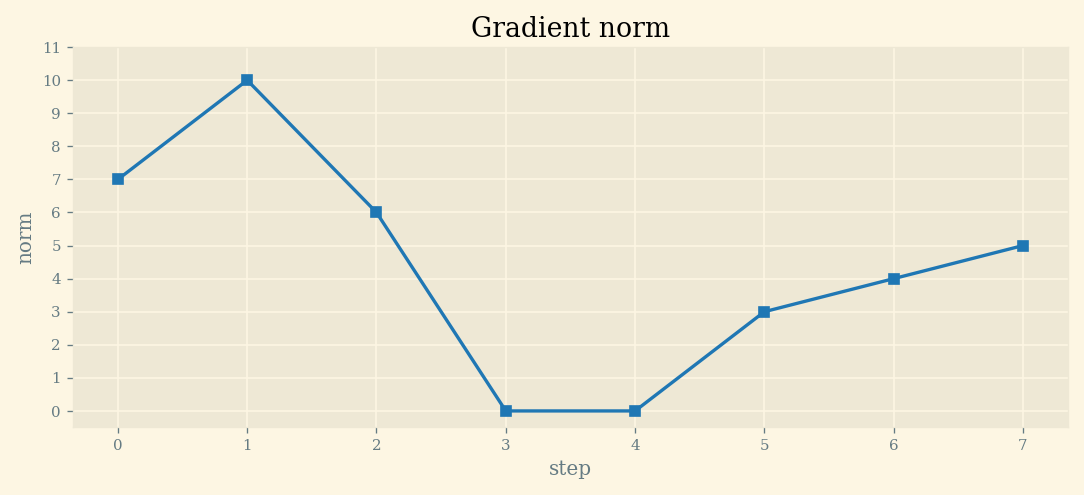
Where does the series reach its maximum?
1
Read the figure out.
Title: Gradient norm
x-axis: step, ticks 0 1 2 3 4 5 6 7
y-axis: norm, ticks 0 1 2 3 4 5 6 7 8 9 10 11
Values:
7 10 6 0 0 3 4 5
